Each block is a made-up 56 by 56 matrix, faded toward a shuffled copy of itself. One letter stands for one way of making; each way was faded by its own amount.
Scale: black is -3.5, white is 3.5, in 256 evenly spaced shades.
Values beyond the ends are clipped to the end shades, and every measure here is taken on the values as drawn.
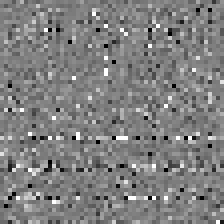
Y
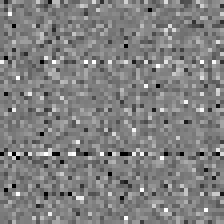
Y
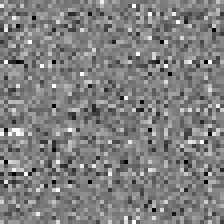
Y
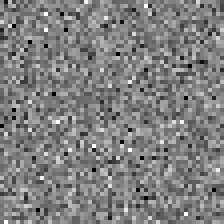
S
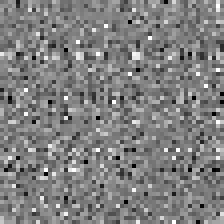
Y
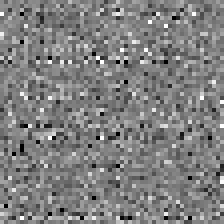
Y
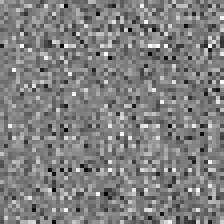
Y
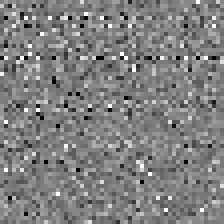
Y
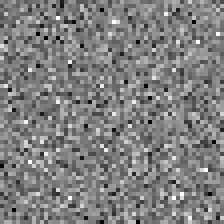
S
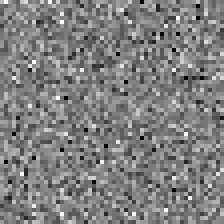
S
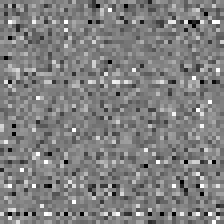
Y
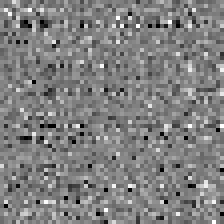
Y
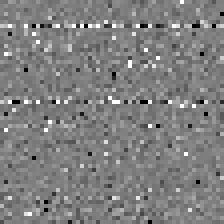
Y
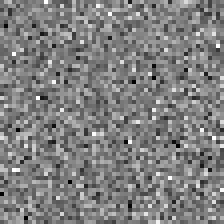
S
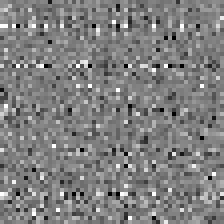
Y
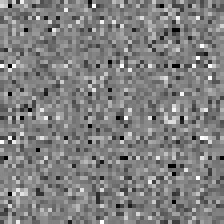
Y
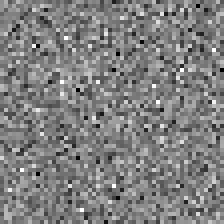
S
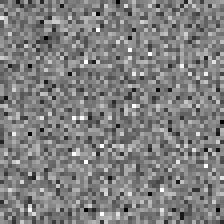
S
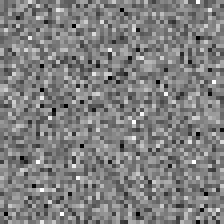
S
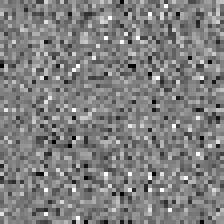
Y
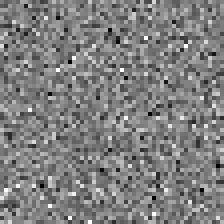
S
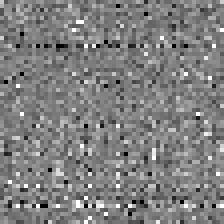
Y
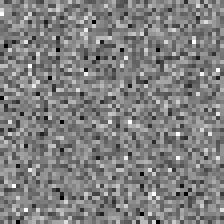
S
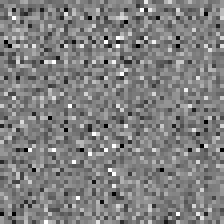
Y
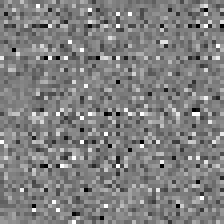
Y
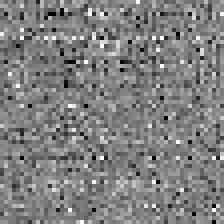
Y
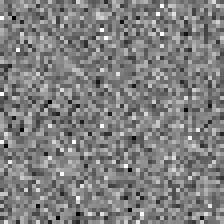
S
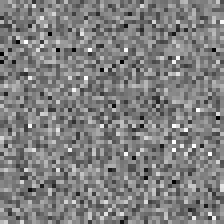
S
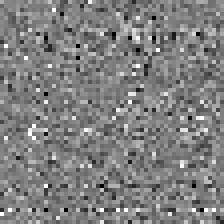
Y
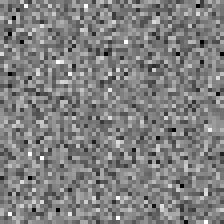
S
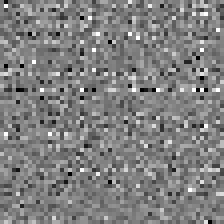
Y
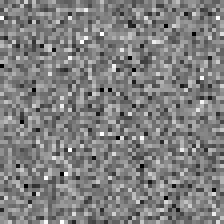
S
